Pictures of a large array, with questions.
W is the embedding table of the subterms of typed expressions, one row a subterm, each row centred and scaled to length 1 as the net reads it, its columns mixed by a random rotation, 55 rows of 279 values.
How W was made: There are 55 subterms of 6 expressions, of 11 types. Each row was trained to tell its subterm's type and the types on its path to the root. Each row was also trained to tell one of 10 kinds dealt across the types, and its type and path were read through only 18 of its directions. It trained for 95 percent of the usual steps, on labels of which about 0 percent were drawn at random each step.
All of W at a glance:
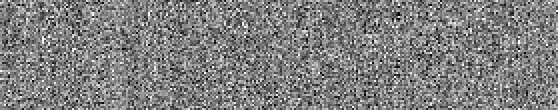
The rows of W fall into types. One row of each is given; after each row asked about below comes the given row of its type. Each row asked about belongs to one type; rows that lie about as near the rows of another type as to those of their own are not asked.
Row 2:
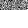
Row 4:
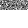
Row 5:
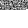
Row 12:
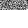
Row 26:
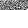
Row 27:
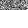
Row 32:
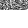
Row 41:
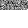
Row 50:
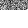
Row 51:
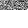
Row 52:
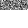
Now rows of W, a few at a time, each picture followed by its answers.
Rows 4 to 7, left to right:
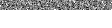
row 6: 52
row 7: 52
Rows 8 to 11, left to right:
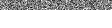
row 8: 12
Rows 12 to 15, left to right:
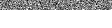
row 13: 5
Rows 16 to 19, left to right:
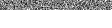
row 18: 32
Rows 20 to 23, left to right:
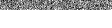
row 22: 50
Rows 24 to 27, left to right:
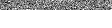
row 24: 27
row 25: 32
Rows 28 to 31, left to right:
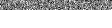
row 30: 52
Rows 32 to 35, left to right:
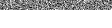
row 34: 32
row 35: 50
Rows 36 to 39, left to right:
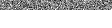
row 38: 41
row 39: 50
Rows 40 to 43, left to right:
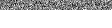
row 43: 32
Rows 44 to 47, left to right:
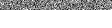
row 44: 5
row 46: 50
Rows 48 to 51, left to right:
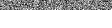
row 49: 12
